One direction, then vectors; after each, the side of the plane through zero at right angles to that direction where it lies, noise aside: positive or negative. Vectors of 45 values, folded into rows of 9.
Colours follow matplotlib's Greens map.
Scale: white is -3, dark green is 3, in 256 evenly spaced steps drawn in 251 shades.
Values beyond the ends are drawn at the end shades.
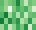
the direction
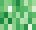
positive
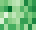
negative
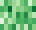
negative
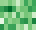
negative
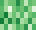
positive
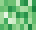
negative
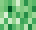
negative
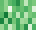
positive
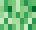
negative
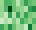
negative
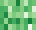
positive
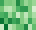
positive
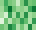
negative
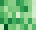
positive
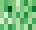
negative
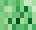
positive
